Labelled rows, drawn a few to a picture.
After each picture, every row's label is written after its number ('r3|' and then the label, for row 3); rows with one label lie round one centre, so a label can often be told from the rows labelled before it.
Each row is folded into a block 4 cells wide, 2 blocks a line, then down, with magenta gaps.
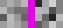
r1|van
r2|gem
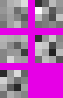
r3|van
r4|gem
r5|van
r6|gem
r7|gem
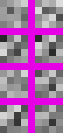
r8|van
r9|van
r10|gem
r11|gem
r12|van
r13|gem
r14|gem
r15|gem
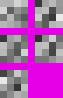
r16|van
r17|gem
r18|gem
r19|gem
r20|gem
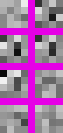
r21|van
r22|gem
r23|gem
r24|gem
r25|gem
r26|van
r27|van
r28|van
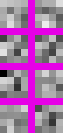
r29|van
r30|van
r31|gem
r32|gem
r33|gem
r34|van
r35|van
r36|gem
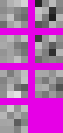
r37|van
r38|gem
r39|van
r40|gem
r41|van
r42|van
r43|van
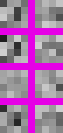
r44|gem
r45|van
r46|gem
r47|van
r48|van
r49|van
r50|gem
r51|van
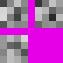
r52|gem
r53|gem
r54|van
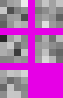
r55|van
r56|van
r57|gem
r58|van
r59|van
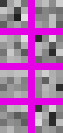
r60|gem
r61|van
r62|van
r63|gem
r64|van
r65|van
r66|van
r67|gem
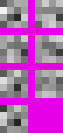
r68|gem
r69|van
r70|van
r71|van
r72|gem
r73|van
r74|gem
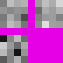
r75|van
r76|van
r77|gem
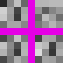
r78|gem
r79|van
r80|gem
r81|gem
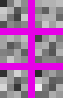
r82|gem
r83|van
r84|van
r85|gem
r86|gem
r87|gem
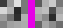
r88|gem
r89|gem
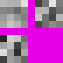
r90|van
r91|gem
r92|gem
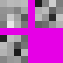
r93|van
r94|gem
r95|gem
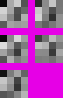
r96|gem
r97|gem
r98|gem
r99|gem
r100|gem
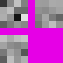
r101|gem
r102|van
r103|van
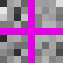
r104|gem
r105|van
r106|gem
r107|van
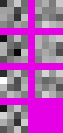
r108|gem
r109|van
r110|gem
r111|van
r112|gem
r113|van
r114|gem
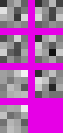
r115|gem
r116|gem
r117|gem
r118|gem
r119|van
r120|gem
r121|van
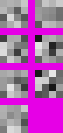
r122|van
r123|van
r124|gem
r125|gem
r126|van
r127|gem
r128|van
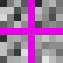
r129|gem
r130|gem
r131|gem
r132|van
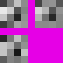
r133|gem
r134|gem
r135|gem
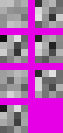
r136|van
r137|gem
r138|gem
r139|gem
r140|van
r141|gem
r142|gem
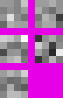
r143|van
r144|van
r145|van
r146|gem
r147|van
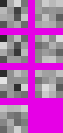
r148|gem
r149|van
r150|gem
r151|van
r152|gem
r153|van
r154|van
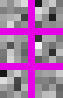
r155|van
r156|gem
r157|van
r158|gem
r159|gem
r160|van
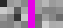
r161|gem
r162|van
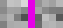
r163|van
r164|van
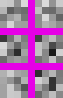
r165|van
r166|van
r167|gem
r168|gem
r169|van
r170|gem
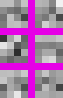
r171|van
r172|van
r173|gem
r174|van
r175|van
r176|van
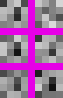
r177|gem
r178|van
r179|gem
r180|gem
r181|gem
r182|gem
